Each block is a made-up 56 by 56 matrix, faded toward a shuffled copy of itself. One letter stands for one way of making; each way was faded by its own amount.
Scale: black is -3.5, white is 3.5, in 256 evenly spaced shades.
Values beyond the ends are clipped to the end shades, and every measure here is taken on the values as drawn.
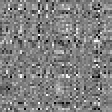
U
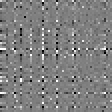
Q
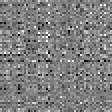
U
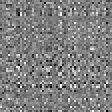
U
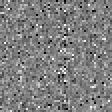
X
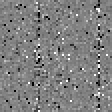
X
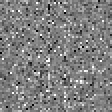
X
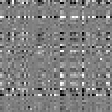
Q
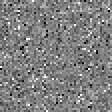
X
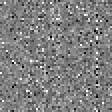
X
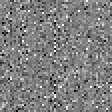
X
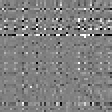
Q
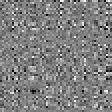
U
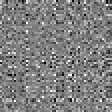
U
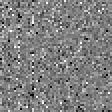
X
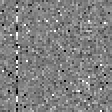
X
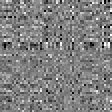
U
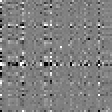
Q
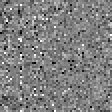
X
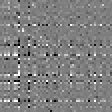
Q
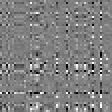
Q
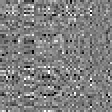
U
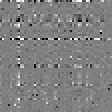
Q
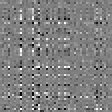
Q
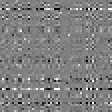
Q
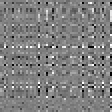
Q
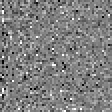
X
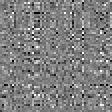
U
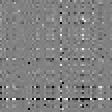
Q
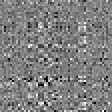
U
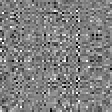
U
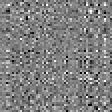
U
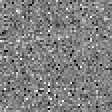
X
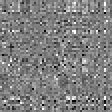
U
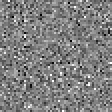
X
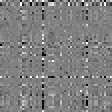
Q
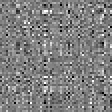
U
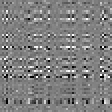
Q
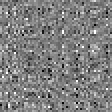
U
